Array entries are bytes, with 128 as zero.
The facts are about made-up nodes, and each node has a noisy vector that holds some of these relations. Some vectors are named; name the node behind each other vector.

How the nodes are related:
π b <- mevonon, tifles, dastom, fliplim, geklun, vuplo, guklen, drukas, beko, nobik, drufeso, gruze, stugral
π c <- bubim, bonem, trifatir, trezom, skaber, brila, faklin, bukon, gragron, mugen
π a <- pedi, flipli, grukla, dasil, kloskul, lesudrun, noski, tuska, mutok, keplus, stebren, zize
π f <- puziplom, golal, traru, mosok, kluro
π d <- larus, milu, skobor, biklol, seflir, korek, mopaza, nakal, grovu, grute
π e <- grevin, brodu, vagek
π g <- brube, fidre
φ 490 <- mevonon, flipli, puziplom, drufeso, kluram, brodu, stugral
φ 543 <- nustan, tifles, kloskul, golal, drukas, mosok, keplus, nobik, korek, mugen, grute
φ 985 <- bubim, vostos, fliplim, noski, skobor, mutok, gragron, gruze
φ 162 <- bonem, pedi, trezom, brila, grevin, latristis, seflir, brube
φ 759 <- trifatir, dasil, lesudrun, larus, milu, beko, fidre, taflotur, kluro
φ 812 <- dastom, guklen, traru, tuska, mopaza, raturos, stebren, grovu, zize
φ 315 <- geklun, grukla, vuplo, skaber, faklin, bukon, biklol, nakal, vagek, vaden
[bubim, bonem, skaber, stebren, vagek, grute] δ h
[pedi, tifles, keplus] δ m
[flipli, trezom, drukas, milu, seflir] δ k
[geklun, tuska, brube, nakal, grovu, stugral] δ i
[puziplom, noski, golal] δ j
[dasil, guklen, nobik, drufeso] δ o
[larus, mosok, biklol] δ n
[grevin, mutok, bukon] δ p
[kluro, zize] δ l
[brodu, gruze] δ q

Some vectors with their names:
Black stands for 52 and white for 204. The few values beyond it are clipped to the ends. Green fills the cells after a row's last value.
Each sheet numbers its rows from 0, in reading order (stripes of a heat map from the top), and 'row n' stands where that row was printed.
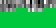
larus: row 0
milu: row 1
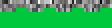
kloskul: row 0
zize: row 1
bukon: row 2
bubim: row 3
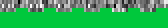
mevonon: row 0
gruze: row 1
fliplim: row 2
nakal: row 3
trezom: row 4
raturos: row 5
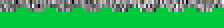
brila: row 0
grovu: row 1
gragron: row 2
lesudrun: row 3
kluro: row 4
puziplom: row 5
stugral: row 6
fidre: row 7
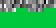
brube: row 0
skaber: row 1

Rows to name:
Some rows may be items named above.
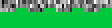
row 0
flipli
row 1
brodu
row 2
golal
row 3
zize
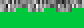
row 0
geklun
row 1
geklun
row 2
dasil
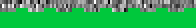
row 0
guklen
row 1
drukas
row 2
traru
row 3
pedi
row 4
nustan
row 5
grovu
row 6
biklol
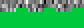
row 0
fidre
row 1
bonem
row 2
skobor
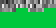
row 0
dasil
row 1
fliplim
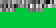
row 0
mosok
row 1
guklen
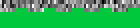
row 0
seflir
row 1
brube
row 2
stebren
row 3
drufeso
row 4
noski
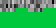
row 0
mosok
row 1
vagek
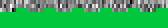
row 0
taflotur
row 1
mopaza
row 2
nakal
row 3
beko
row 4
mevonon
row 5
kluro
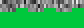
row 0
grevin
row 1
stebren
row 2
tuska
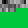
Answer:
mutok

